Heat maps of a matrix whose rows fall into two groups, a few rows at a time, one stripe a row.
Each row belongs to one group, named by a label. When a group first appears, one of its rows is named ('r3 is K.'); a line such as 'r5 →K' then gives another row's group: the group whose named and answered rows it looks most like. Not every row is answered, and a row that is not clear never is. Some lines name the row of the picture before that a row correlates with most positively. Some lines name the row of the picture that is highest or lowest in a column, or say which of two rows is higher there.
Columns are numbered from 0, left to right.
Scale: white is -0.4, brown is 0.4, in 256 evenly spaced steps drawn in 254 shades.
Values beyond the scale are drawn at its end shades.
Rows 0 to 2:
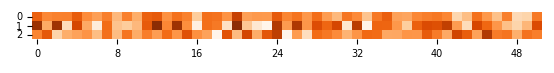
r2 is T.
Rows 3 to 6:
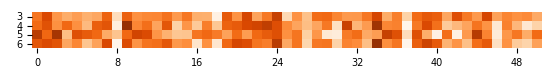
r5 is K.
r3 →T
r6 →T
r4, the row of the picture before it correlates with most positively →0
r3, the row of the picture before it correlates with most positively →2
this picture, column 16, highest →5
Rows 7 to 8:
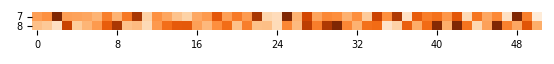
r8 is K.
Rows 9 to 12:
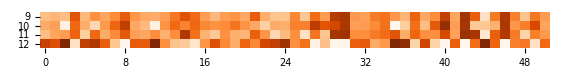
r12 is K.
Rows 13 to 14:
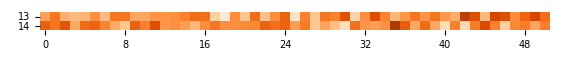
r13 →T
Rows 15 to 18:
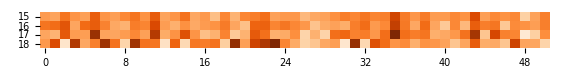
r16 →K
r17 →K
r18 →T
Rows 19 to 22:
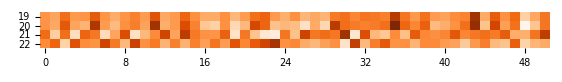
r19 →K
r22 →T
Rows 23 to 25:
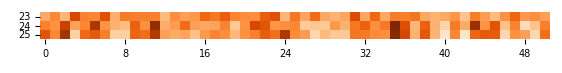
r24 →K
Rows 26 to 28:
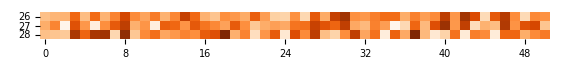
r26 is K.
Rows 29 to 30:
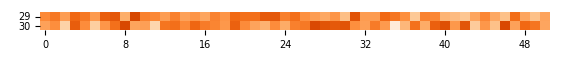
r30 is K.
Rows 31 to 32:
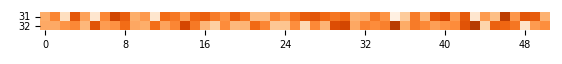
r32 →K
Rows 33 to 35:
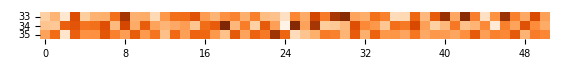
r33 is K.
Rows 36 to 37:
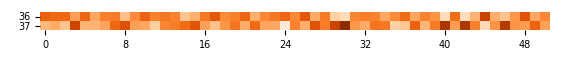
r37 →K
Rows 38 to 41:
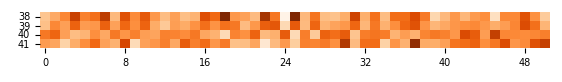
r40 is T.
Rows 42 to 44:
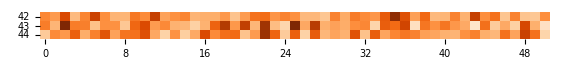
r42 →K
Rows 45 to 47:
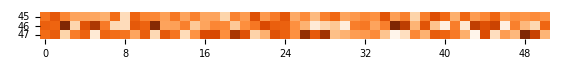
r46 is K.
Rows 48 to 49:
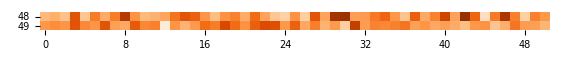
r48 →K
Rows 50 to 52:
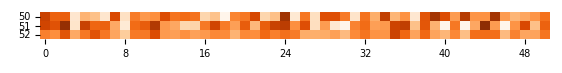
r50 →T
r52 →K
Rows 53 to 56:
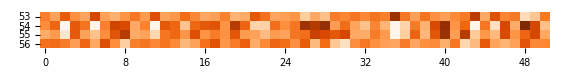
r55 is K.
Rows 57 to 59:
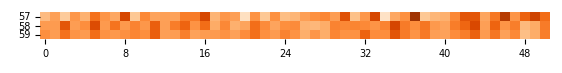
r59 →K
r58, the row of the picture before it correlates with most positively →53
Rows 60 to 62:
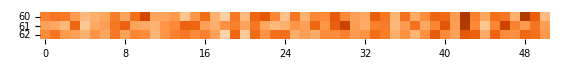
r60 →T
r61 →K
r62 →T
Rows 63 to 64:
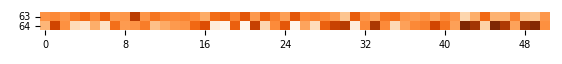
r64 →T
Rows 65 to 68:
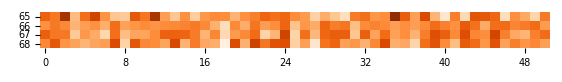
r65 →K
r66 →T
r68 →T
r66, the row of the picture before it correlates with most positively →64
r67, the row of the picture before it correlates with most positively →64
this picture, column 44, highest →65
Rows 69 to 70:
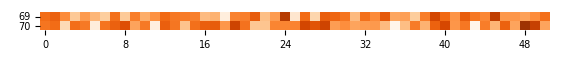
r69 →T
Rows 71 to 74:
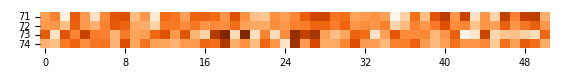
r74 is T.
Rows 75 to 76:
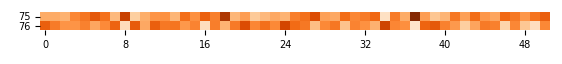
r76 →T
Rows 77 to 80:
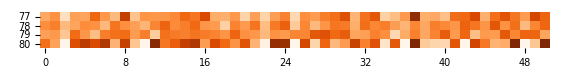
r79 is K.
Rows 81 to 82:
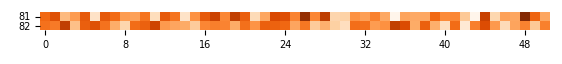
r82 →K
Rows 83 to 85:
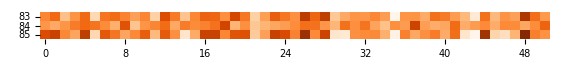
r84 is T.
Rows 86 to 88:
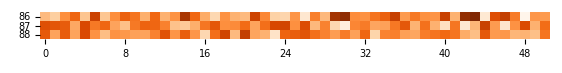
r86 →K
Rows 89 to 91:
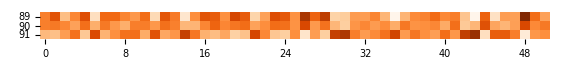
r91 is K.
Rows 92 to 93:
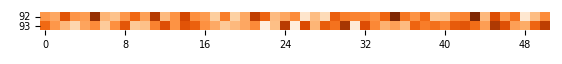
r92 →K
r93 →T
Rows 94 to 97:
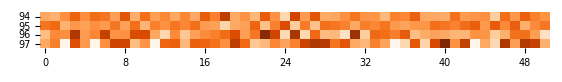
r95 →T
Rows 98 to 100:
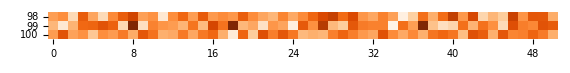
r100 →T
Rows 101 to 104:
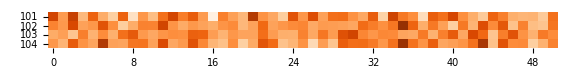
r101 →T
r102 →K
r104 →K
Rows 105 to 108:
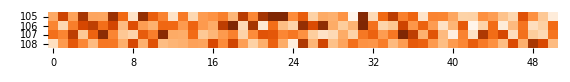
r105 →T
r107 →K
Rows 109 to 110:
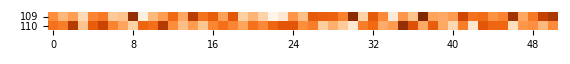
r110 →K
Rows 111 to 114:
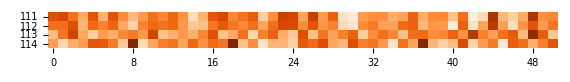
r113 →T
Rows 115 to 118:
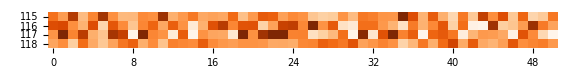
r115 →K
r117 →T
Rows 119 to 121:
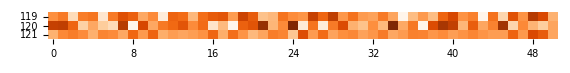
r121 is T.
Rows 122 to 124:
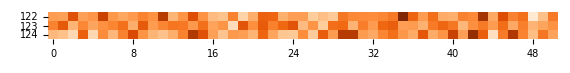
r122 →K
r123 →T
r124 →K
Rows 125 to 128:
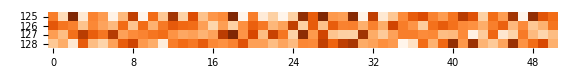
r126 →T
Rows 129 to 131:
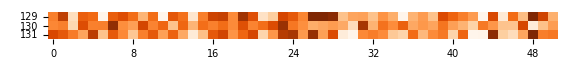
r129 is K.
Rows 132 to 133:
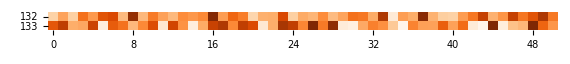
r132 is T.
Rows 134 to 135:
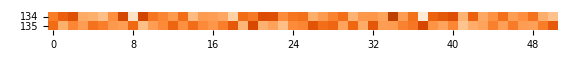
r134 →T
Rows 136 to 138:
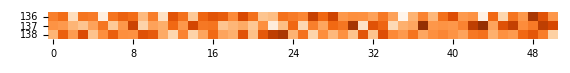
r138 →T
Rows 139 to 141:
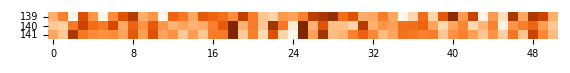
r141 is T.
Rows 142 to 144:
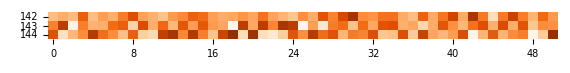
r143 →T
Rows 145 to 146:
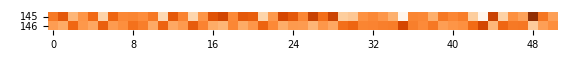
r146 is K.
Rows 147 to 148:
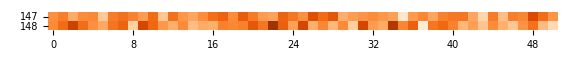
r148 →T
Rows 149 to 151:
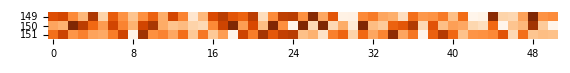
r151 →T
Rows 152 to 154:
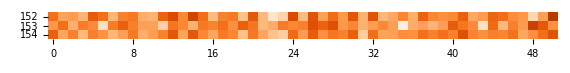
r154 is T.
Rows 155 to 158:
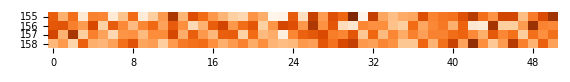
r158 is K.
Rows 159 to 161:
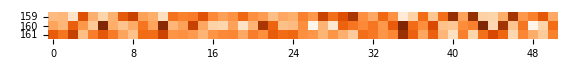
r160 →K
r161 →K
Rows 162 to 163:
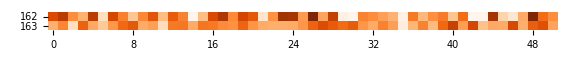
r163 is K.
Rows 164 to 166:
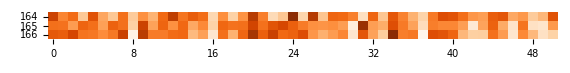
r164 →T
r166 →T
